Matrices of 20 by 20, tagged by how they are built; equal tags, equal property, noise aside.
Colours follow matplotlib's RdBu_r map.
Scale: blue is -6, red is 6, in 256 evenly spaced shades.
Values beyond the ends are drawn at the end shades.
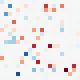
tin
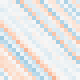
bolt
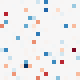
tin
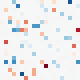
tin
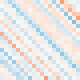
bolt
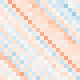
bolt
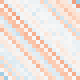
bolt
